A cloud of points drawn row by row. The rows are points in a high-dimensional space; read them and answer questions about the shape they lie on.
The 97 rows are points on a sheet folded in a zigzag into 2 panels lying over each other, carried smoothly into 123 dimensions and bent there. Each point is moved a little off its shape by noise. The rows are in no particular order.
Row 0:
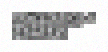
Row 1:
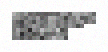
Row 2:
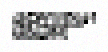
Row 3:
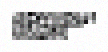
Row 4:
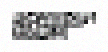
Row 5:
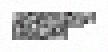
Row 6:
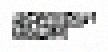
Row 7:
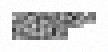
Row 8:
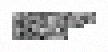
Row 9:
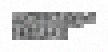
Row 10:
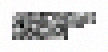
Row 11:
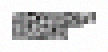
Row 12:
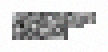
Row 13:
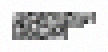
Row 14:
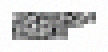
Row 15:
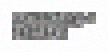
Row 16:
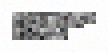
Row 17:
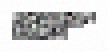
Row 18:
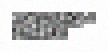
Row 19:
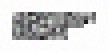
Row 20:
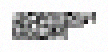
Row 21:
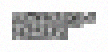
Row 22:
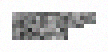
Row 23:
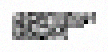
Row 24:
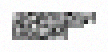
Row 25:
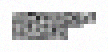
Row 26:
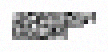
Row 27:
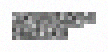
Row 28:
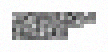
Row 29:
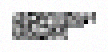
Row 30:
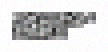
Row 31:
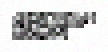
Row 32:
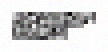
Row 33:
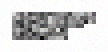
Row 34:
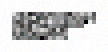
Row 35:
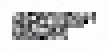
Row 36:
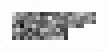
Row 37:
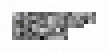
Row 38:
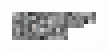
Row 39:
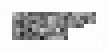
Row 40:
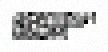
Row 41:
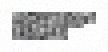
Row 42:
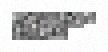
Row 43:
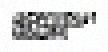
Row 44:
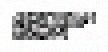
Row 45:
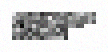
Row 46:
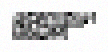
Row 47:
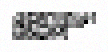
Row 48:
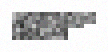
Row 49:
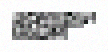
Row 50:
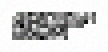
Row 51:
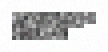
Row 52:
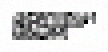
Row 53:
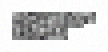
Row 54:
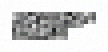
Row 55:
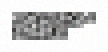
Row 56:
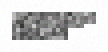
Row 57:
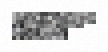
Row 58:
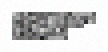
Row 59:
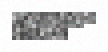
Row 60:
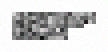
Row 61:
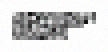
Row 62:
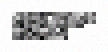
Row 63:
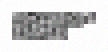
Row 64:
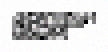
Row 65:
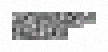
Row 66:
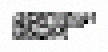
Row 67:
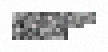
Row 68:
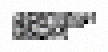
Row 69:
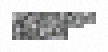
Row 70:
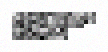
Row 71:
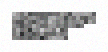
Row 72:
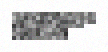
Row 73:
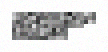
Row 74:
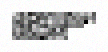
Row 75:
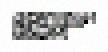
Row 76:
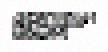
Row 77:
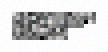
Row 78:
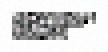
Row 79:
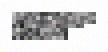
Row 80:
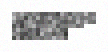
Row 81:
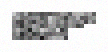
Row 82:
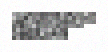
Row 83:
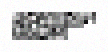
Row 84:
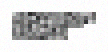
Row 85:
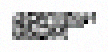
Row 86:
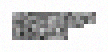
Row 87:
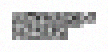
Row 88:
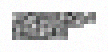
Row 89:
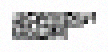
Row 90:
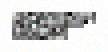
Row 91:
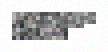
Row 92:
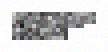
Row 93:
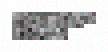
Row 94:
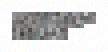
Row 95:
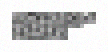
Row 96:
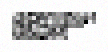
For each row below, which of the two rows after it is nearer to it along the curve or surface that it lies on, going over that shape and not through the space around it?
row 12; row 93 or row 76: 76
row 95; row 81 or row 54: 81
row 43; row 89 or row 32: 89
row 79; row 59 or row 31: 59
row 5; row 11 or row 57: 57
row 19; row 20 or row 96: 96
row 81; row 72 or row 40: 40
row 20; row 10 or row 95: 10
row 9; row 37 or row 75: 37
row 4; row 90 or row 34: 90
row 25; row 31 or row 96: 96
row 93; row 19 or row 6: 19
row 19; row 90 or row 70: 70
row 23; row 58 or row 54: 58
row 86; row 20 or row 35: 35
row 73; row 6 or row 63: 6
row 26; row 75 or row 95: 75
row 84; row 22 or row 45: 22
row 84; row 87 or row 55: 87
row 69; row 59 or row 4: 59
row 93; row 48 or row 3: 3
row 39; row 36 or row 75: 75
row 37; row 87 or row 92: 87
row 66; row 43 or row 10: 43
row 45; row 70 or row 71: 70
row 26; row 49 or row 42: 49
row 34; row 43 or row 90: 43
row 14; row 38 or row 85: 85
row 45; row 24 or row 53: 24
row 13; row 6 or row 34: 6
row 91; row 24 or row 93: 24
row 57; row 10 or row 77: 10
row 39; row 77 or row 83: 77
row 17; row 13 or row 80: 13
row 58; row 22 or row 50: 22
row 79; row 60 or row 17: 17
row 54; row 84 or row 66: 66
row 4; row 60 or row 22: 60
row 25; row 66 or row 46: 66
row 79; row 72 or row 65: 72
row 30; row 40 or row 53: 40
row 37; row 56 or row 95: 95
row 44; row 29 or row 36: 29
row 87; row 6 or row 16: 16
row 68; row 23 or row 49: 23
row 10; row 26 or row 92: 92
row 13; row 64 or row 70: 64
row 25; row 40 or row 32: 40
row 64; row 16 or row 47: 47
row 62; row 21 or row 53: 53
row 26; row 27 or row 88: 88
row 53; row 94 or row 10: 94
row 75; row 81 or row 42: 81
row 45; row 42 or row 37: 42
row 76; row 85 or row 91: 85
